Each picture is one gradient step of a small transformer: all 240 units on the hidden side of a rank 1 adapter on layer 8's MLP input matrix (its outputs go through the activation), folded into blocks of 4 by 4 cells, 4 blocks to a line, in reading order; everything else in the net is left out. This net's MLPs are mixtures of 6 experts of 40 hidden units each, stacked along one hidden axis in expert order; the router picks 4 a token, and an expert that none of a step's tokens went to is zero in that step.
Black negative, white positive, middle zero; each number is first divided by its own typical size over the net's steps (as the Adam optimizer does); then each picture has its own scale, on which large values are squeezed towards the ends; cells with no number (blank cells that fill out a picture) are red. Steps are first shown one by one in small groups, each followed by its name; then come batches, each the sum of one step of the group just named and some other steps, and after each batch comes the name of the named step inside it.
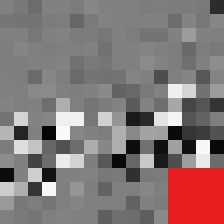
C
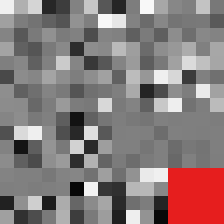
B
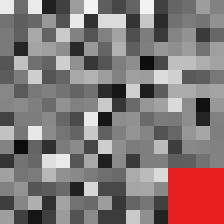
B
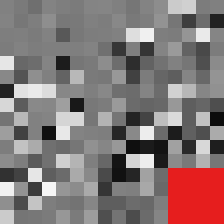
C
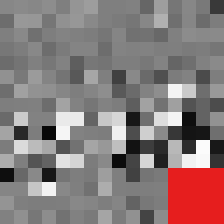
C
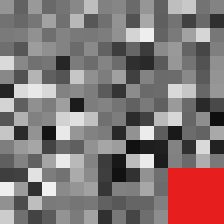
C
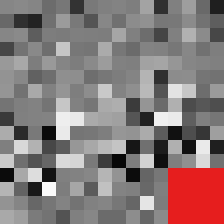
C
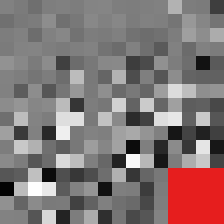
C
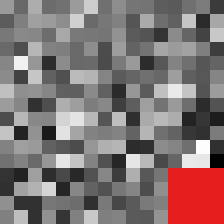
C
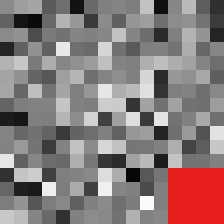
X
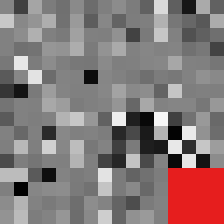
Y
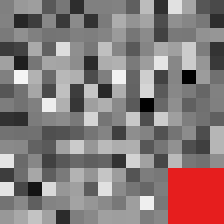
X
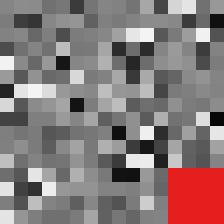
X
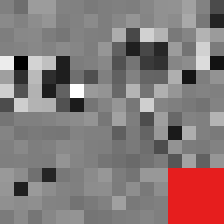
Y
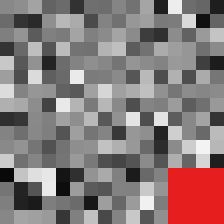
X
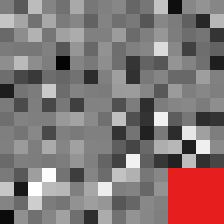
Y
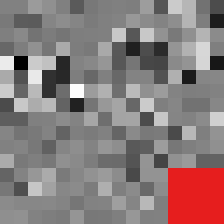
X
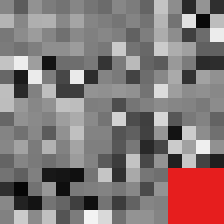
Y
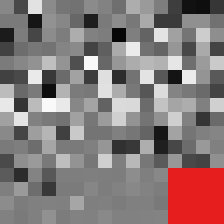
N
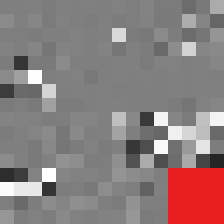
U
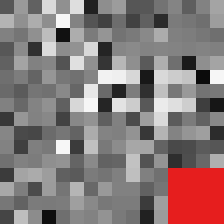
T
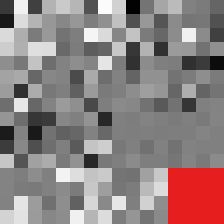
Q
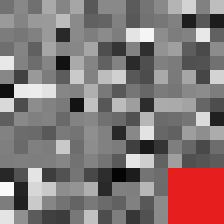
T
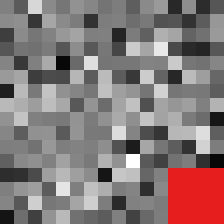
N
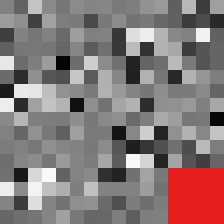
N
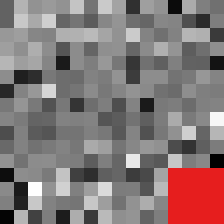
Q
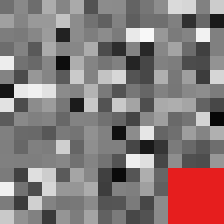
T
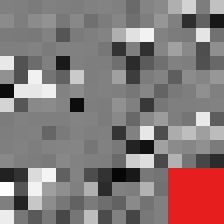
U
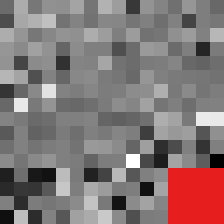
Q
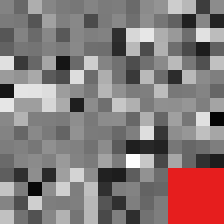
N
